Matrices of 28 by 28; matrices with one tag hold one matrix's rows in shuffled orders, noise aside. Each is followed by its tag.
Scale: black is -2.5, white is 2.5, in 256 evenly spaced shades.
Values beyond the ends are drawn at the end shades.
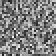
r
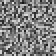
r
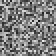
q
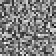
r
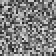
q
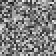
q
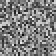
r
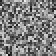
q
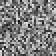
r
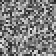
q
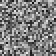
q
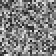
q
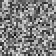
q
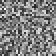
r
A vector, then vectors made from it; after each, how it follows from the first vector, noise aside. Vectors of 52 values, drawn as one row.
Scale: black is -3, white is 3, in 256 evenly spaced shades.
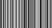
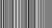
partly zeroed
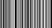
wrapped around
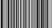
wrapped around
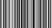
wrapped around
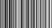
wrapped around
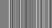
partly zeroed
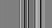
partly zeroed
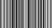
wrapped around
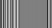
partly zeroed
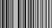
wrapped around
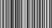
wrapped around
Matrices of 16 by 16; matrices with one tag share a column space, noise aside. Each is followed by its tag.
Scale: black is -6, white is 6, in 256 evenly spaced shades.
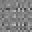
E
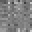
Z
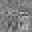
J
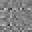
E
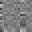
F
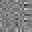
F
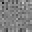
Z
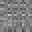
F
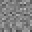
F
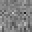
J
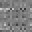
E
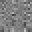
F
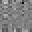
Z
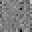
Z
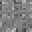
Z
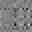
E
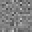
F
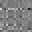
E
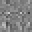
J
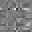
E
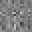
J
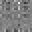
Z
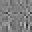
J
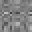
J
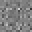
E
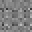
E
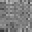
Z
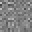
F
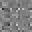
E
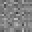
F
